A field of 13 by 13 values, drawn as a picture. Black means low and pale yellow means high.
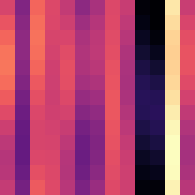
Stripes: upright, repeating 3 times. Slope: none. Grain: streaks running down. Histogram: bell-shaped.
